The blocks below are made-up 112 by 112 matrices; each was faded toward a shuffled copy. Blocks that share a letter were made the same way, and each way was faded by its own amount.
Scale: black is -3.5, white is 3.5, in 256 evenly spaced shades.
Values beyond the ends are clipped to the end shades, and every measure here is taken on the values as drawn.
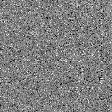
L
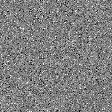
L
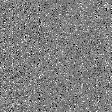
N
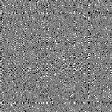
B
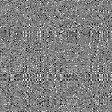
B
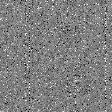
N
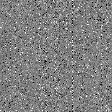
N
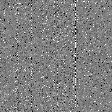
N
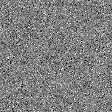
L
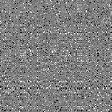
B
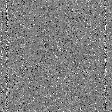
N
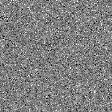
L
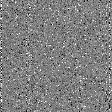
N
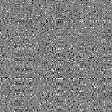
B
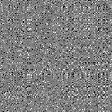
B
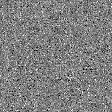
L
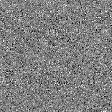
L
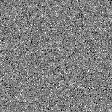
L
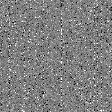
N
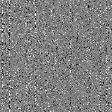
N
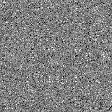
L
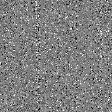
N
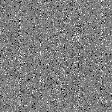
N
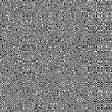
B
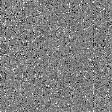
N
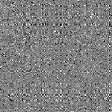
B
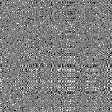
B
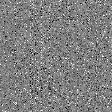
N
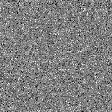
L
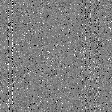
N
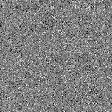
L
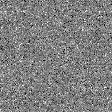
L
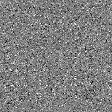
L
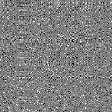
B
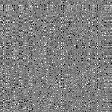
B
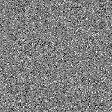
L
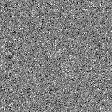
L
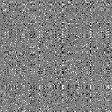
B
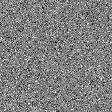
L
